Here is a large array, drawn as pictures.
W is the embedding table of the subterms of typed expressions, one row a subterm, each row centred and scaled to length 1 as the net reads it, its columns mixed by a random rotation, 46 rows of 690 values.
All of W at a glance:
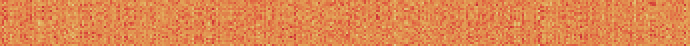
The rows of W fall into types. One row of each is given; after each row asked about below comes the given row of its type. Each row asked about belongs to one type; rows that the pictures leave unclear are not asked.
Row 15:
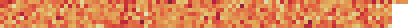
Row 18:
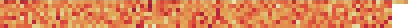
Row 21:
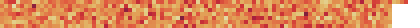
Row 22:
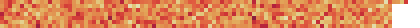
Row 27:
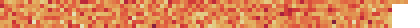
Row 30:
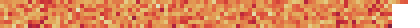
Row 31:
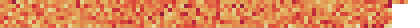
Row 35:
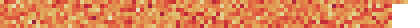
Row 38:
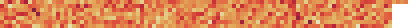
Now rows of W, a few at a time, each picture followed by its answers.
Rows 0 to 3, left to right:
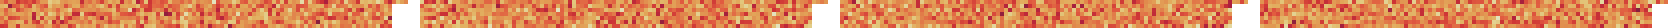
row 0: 18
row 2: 31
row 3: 35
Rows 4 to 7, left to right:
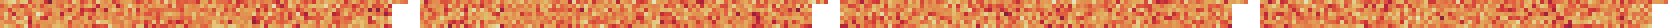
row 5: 30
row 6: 18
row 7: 38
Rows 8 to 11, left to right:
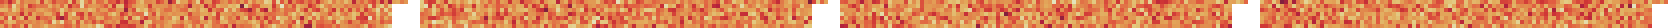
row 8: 15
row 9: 21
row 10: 18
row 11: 38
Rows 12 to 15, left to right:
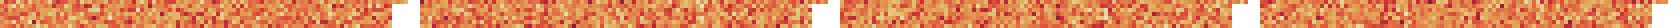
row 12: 35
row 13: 15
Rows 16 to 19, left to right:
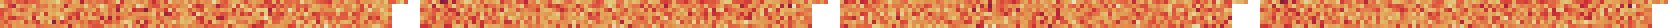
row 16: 22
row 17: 38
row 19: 38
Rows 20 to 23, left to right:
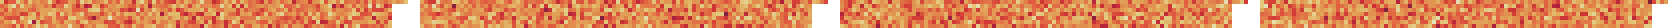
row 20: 35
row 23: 21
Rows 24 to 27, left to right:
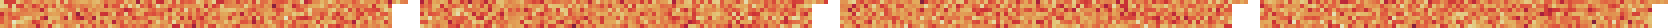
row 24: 30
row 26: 27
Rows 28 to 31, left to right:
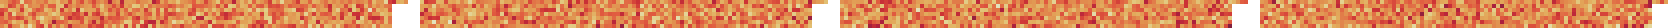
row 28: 22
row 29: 35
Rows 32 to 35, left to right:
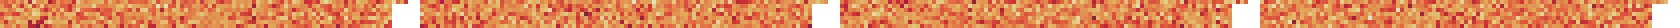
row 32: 30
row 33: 18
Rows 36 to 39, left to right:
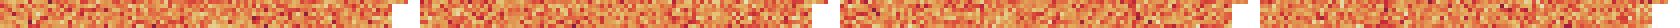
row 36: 27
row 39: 15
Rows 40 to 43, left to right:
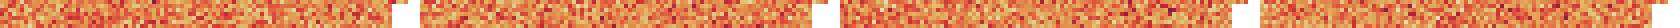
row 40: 22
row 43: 21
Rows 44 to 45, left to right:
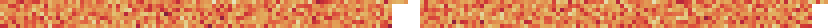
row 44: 18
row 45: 35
